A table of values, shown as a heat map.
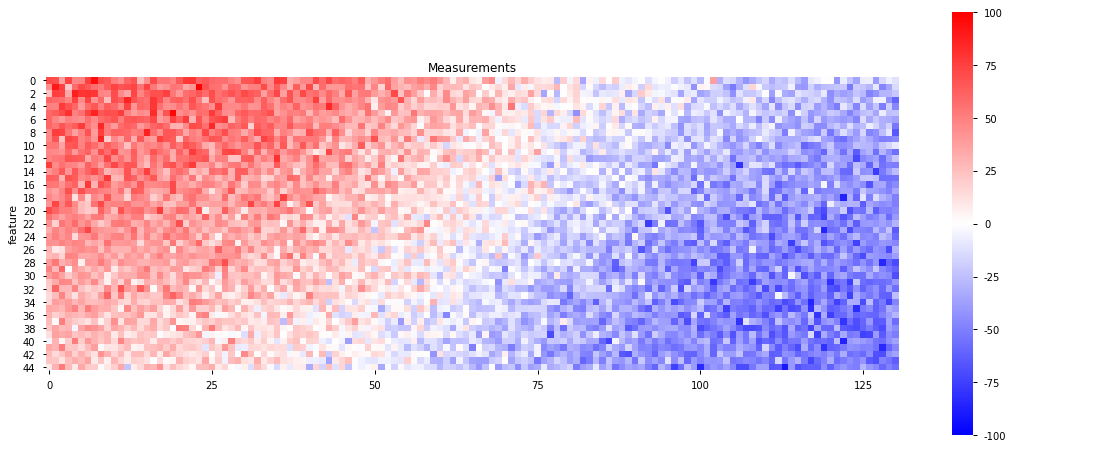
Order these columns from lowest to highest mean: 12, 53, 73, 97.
97, 73, 53, 12
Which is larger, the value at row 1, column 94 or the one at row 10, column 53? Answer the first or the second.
the second
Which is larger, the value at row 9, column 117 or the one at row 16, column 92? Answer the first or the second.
the first
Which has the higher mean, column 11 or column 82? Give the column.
11
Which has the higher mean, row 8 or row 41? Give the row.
8
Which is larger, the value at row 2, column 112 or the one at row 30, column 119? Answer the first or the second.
the first
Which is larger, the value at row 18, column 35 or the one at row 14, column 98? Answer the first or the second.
the first
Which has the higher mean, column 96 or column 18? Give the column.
18
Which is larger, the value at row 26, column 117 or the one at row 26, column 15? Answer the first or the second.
the second
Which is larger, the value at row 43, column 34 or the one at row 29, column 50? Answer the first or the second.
the first
